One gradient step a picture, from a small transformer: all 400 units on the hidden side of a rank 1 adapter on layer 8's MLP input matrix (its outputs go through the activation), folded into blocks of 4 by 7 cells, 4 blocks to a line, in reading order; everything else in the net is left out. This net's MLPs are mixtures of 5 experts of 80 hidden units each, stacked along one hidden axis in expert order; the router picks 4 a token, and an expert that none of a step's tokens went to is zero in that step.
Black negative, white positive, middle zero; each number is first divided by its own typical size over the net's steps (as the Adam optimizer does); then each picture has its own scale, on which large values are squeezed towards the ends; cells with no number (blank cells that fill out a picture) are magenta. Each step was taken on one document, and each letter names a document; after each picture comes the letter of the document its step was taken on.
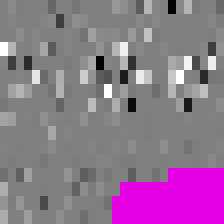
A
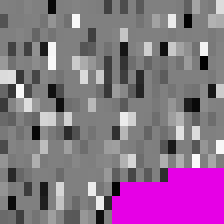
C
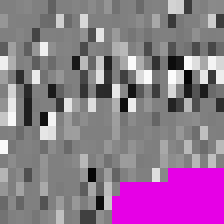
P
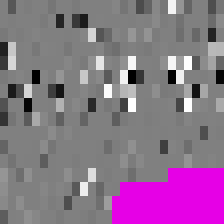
A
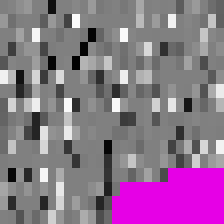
C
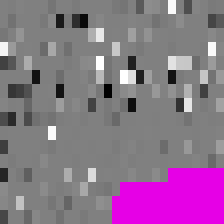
A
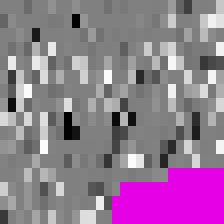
P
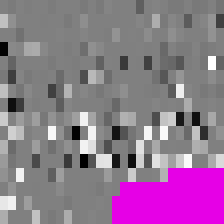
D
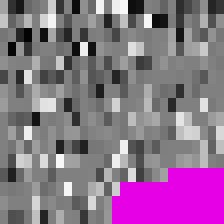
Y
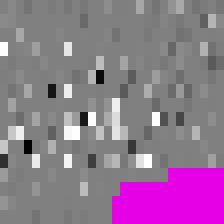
D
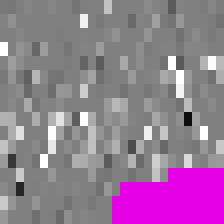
D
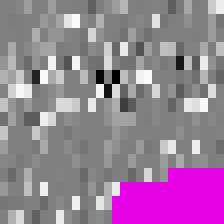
C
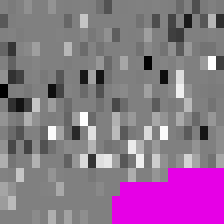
D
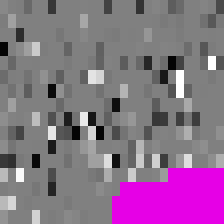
D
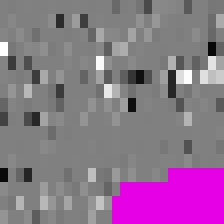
A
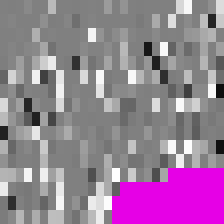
P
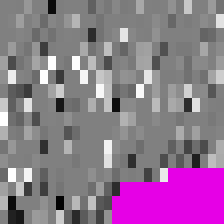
C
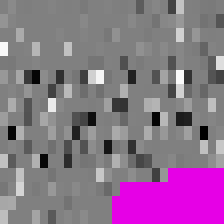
D
